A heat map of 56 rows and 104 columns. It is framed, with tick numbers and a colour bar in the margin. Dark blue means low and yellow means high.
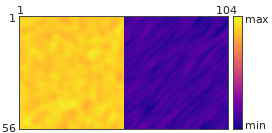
It is made of 1 by 2 panels. Panel 1,1: very high, blotchy, faint in contrast. Panel 1,2: very low, slanting up to the right, faint in contrast.
